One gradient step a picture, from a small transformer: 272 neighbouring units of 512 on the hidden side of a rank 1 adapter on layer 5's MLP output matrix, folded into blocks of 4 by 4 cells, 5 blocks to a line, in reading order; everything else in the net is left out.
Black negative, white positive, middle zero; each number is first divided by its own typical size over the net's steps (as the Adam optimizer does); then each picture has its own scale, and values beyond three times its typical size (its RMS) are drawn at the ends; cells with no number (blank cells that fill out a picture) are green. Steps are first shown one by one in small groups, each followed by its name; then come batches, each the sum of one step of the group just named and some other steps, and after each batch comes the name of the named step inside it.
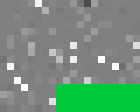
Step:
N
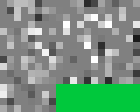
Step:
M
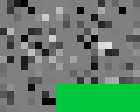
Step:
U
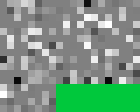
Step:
M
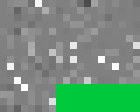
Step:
N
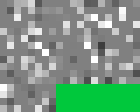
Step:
M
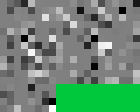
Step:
U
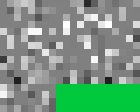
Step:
M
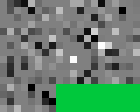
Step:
U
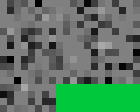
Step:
U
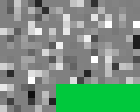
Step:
U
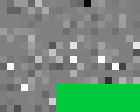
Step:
N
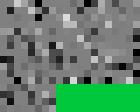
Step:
M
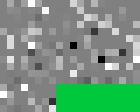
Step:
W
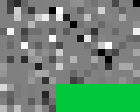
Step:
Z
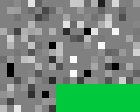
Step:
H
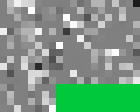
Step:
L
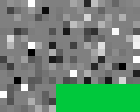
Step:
W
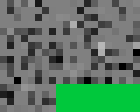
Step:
W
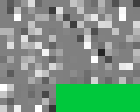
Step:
Z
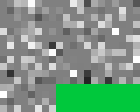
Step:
L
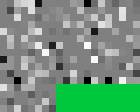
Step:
L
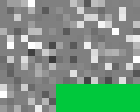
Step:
W
